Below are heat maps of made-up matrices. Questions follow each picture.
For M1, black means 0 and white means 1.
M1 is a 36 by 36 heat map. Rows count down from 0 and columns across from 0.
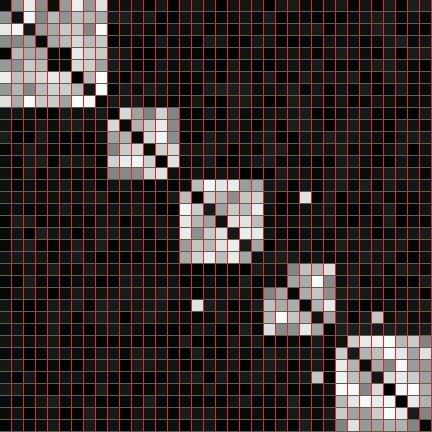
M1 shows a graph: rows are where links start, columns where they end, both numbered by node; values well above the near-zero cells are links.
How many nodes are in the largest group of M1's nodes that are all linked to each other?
8
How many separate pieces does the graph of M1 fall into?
3
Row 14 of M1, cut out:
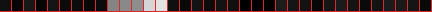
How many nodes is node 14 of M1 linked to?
5
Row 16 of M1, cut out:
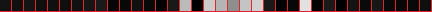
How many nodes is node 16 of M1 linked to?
7
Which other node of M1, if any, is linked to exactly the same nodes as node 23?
node 22
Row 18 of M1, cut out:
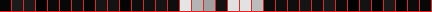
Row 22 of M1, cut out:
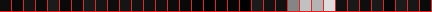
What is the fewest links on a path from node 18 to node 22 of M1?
3
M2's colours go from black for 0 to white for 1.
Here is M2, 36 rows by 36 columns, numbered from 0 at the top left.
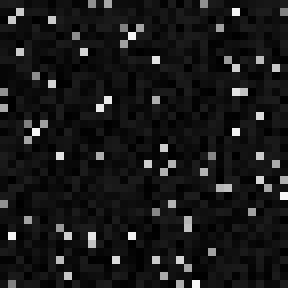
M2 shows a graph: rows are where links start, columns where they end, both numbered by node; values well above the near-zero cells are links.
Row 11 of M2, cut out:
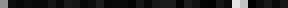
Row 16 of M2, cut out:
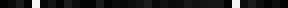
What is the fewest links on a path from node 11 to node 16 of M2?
2
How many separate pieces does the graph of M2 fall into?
1
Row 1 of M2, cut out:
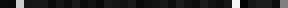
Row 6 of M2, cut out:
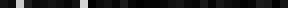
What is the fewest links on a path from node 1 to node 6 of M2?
2
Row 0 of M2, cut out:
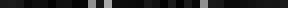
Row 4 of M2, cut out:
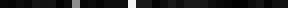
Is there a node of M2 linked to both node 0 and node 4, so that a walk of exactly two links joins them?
no
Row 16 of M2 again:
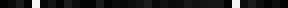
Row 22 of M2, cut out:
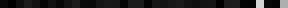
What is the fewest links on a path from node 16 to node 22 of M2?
4
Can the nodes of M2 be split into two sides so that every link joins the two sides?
no
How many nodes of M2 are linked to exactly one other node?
10
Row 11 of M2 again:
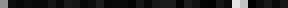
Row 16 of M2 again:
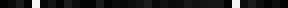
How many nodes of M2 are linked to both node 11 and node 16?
1
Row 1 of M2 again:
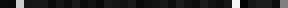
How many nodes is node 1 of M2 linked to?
3
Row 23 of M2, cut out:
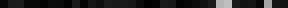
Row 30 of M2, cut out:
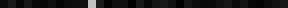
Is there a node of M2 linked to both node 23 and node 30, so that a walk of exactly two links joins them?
no
